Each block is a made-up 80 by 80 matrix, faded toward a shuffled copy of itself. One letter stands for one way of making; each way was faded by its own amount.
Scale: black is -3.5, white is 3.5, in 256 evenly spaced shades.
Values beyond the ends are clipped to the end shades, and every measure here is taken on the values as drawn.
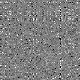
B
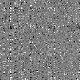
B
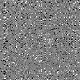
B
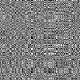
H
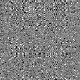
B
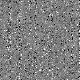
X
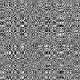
H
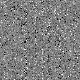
X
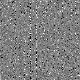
X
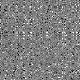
B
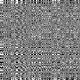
H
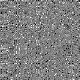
B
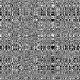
H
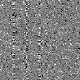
B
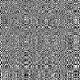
H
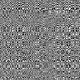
H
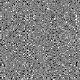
B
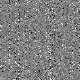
X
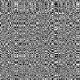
H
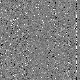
X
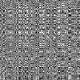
H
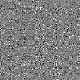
B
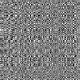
H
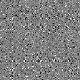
B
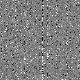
X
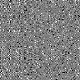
B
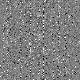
X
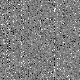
X
